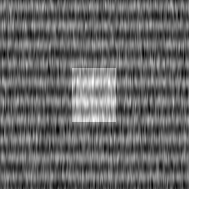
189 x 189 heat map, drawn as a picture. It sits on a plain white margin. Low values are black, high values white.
Slope: none. Odd patch: higher, in the centre. Average level on the scale: 40%. Stripes: horizontal, repeating 10 times.
